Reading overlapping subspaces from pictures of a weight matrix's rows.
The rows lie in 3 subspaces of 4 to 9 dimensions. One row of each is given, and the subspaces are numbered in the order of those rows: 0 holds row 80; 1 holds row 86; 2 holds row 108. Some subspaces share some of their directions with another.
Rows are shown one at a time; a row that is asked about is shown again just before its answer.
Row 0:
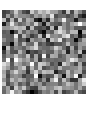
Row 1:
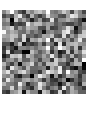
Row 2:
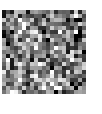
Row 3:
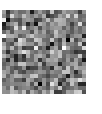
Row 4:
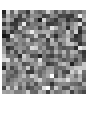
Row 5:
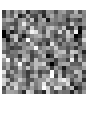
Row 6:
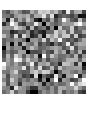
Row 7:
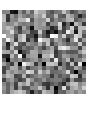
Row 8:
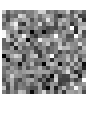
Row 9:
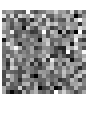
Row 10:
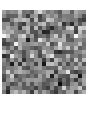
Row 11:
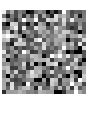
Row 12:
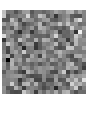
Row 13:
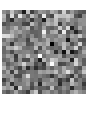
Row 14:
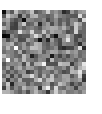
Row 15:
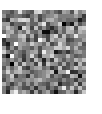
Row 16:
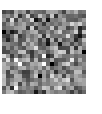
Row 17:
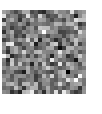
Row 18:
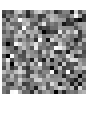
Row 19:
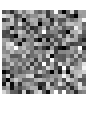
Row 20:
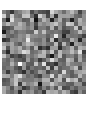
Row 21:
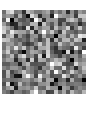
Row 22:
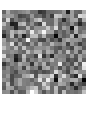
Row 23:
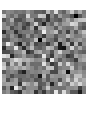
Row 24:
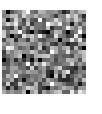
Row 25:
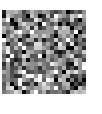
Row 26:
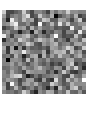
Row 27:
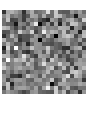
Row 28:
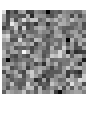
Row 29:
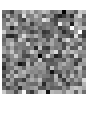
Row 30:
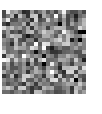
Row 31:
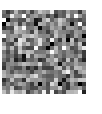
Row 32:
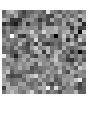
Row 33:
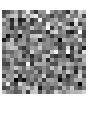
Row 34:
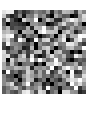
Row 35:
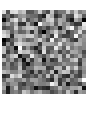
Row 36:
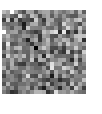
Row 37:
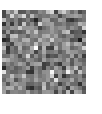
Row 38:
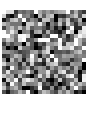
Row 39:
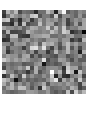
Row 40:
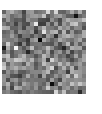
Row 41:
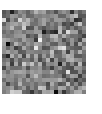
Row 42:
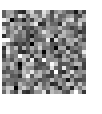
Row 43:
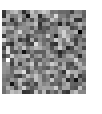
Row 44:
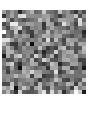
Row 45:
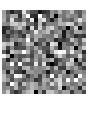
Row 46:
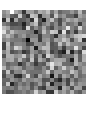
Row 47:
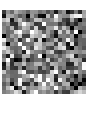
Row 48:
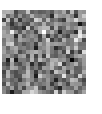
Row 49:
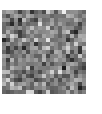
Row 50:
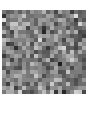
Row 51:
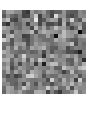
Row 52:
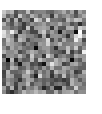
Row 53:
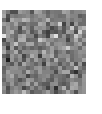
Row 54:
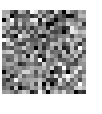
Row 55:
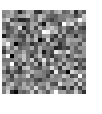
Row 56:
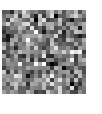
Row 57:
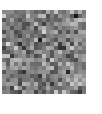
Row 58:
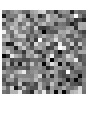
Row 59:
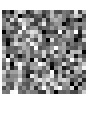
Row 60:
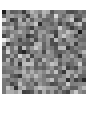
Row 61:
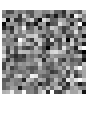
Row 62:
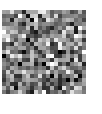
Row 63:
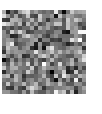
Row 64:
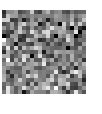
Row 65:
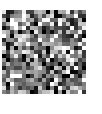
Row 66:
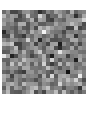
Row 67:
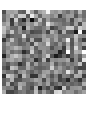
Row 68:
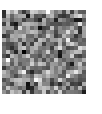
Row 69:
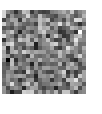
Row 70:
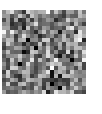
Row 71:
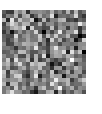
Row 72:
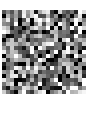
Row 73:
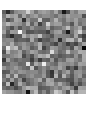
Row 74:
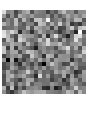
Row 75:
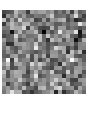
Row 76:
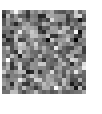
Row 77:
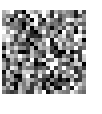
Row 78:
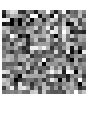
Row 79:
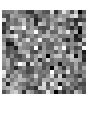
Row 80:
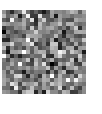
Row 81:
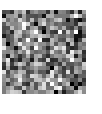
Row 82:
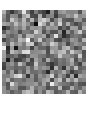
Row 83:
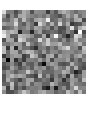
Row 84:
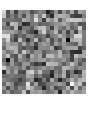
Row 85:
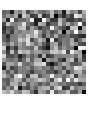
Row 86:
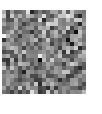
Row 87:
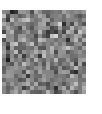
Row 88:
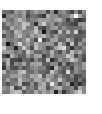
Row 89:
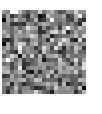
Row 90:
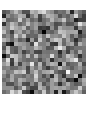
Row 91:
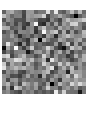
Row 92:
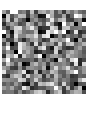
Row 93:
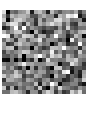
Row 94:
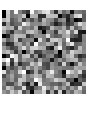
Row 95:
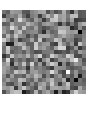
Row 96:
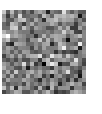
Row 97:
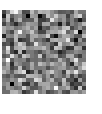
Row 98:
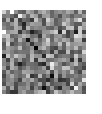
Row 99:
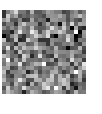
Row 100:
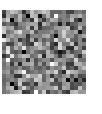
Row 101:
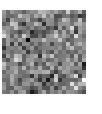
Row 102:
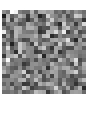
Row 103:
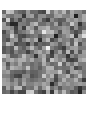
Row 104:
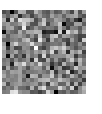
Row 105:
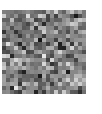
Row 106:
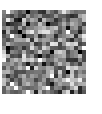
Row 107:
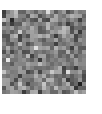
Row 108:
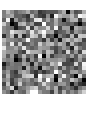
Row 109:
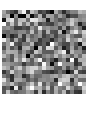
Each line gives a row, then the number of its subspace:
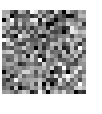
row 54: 1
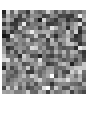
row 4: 1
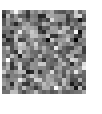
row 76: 0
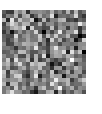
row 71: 2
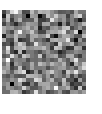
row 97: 0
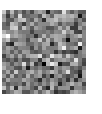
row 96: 1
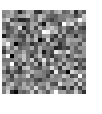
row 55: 0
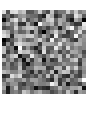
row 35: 0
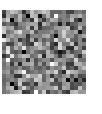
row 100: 2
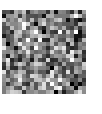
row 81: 2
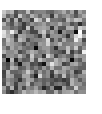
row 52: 2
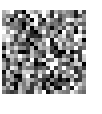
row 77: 0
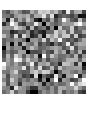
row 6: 2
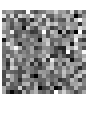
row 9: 1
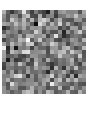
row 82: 2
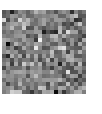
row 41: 0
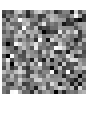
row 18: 0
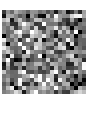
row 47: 2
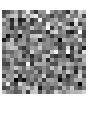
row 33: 1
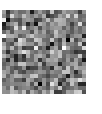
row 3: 1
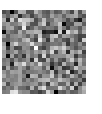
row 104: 0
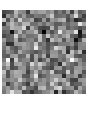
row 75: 2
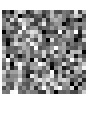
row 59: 0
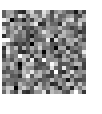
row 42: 0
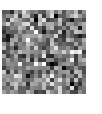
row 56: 1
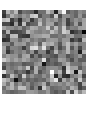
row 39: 1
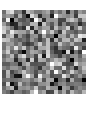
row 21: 2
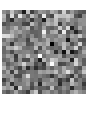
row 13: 1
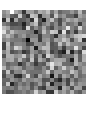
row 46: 0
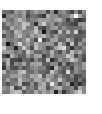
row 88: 2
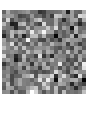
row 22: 2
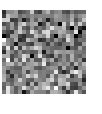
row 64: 0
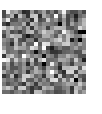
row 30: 1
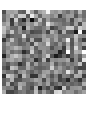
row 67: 1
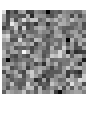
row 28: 1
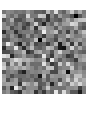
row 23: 2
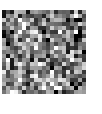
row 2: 0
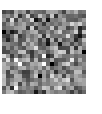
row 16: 2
